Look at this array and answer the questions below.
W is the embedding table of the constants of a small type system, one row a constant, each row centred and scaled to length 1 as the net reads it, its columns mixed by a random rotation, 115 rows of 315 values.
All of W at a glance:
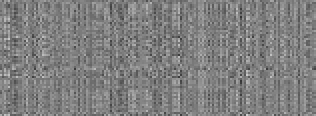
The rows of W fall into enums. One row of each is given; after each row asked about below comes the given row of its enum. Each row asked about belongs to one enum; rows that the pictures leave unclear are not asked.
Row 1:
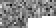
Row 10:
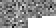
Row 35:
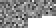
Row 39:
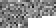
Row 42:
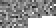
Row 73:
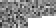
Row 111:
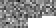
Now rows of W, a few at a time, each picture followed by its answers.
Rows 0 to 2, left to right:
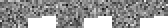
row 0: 73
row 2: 35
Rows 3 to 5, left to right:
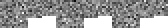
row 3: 10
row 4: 111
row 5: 35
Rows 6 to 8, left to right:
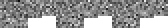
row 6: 111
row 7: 35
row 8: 35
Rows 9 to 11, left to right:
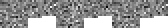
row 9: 42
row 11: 42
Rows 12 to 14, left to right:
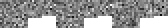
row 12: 35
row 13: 42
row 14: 1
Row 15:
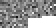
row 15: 42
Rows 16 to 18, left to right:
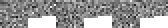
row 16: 42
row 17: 73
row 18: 39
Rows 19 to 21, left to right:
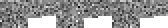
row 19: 73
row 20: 10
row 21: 73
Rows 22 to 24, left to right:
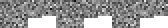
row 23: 111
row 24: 35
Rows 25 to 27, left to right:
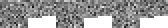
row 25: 39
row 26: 73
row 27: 10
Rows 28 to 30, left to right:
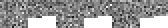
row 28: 10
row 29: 42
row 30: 73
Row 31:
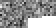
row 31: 1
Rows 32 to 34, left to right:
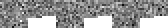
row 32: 10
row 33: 73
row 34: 1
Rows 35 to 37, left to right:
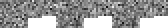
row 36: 1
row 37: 1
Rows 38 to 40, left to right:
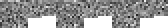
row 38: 73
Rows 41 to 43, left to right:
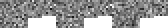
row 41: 35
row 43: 1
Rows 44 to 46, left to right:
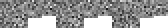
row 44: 35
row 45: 35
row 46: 73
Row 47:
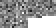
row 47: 10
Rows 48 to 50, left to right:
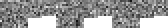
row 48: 73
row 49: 1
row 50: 111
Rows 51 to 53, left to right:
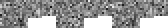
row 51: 1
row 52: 35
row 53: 1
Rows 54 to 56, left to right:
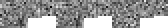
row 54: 1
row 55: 1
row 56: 35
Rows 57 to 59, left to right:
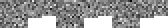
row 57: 35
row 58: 39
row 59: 111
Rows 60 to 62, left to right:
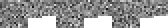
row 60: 39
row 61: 35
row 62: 73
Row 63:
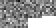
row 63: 111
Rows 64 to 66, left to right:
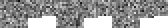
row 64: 111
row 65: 1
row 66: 10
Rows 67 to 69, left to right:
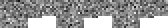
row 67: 111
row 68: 10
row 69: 10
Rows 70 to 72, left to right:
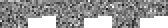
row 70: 73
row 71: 35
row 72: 1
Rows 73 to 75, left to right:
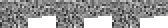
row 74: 73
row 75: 73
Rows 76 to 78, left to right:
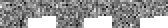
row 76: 1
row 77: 1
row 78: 39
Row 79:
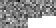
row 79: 111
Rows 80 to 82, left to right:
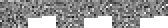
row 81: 42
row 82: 42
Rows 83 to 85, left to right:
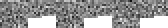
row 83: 73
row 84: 73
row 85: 111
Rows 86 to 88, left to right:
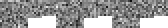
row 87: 1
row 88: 111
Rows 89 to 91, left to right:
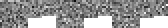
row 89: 73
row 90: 111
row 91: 42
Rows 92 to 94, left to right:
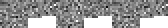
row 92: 42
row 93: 10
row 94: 42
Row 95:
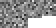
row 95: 35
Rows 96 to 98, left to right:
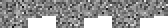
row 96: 10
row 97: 35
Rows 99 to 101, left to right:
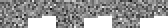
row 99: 35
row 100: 73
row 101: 111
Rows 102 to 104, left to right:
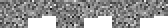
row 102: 35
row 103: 39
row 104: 35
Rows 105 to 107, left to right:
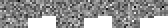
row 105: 111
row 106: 35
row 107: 10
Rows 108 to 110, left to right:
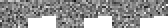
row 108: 73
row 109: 111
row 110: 42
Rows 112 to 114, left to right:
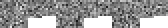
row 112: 10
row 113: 1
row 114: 73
